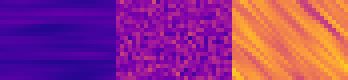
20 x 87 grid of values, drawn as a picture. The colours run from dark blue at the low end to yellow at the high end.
It is made of 1 by 3 panels. Panel 1,1: very low, streaked across, faint in contrast. Panel 1,2: low, fine-grained. Panel 1,3: high, slanting down to the right.
